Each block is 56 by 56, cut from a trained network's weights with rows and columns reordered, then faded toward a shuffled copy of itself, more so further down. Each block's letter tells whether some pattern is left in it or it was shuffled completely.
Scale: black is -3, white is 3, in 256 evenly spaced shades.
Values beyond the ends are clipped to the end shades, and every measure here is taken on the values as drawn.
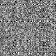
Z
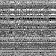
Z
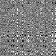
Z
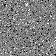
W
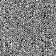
Z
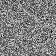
W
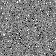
W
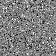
W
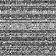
Z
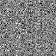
Z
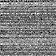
Z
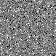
W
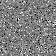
W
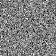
W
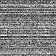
Z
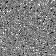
W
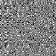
Z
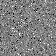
W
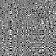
Z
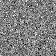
W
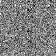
Z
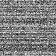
Z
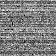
Z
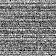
Z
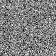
W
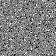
W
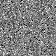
W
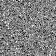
W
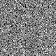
Z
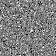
W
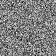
W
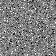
W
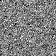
W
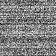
Z
